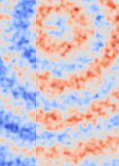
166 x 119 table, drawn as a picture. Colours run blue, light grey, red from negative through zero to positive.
Concentric rings centre on the top middle. A vertical seam about 30% of the way across splits the table, and the right part is higher. On average the colour sits 50% of the way up the scale.
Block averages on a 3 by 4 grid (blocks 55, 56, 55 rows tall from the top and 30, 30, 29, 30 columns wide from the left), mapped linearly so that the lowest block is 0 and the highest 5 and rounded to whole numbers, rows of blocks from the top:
0 4 5 4
1 3 3 4
0 4 4 4
